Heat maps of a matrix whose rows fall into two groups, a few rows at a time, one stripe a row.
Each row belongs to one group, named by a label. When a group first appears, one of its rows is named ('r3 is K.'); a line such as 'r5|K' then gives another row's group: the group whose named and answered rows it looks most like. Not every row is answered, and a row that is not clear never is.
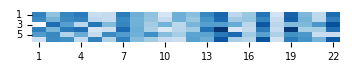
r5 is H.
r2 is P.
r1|P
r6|P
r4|P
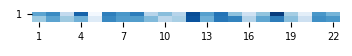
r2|H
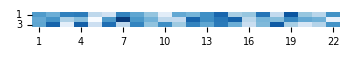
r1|P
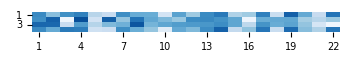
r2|H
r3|H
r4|P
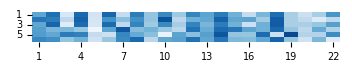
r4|H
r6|H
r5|P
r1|H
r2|H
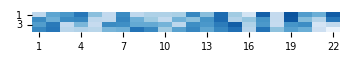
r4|H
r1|P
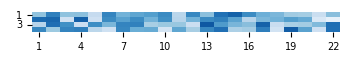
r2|H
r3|P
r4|P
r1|H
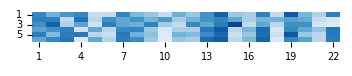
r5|P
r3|H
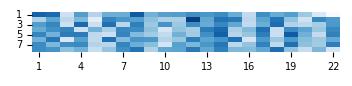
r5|P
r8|H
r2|H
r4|P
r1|H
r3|H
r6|H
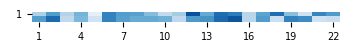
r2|H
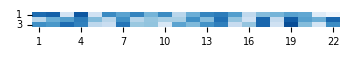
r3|P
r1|H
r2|P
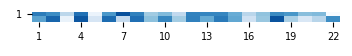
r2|H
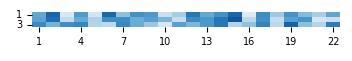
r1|H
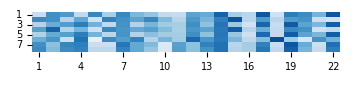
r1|P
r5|P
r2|H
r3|P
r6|H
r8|P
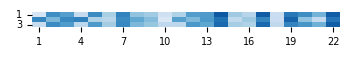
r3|P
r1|P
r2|P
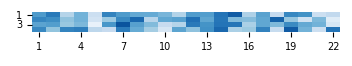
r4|P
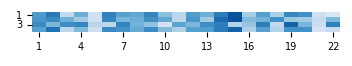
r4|H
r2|H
